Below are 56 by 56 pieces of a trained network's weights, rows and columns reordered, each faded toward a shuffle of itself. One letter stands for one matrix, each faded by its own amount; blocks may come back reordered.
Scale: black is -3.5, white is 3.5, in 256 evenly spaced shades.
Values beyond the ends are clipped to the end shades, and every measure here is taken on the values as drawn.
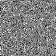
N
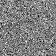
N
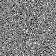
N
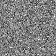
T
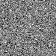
T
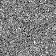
N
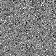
N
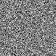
T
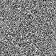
T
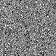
N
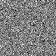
T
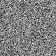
T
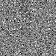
N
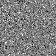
N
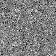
N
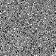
N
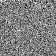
N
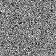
N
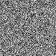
T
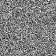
T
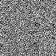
T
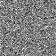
N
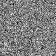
T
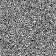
T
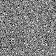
N
